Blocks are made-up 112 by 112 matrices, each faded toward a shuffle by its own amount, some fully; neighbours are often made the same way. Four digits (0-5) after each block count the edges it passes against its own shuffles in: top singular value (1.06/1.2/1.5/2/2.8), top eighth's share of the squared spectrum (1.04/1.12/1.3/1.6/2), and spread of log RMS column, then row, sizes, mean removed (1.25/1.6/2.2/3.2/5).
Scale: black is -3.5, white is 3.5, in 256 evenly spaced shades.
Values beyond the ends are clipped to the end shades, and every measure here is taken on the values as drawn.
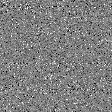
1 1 0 2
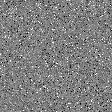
0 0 0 0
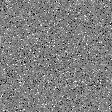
0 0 0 0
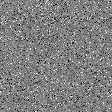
0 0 0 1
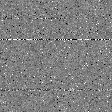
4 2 0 2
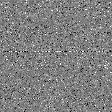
2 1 0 2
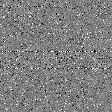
2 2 0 2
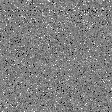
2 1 0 1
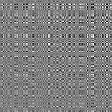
5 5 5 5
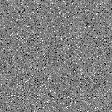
4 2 1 1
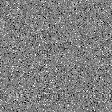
3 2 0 1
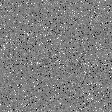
0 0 0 0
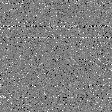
2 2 0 2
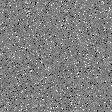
0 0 0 0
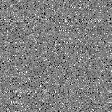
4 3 1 2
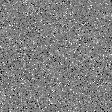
2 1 0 1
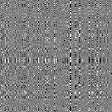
5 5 4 3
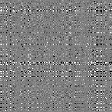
5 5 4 4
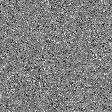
0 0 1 0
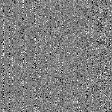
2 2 4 0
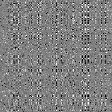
5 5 4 3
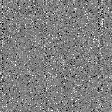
4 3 2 1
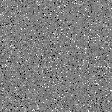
3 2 1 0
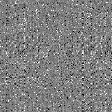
4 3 2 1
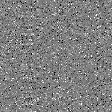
4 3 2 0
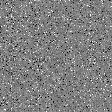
3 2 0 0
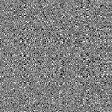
4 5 3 3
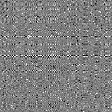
5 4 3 3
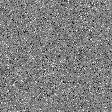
0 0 0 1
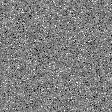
0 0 0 0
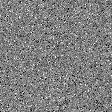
0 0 0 0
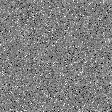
0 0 0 0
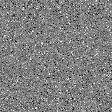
0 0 0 1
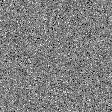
1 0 0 0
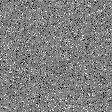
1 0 0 0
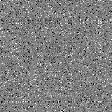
4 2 1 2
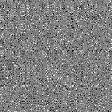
4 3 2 2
